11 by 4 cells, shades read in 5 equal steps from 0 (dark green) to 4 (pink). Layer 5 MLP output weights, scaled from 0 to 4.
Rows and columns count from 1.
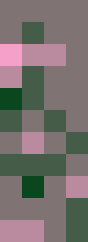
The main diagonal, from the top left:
2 1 3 2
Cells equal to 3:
7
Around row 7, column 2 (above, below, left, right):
2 1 2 2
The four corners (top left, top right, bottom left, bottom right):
2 2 3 1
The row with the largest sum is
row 3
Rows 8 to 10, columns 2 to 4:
1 1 2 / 0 2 3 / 2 2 1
